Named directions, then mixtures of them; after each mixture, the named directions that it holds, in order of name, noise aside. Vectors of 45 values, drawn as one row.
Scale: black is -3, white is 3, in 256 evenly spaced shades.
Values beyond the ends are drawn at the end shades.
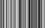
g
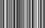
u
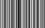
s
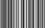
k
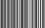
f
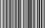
f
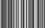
k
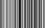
g, k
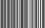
f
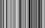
g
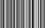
k, u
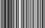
g, k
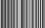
f, k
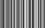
k, u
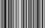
k, u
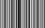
s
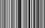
g, s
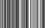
g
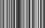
s, u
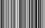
f, g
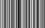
s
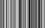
g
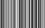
f, g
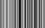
g, k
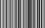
f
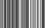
g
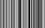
g, s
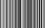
f, k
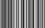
k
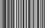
k, s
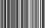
f, g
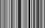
g, s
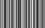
s, u
